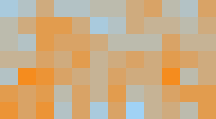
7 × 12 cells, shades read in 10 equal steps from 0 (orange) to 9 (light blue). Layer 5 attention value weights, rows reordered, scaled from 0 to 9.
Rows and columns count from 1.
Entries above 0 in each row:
12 12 12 12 10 12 12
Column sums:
35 29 15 32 26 41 31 36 32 23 35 24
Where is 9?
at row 7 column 8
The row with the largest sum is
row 1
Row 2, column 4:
2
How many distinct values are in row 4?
4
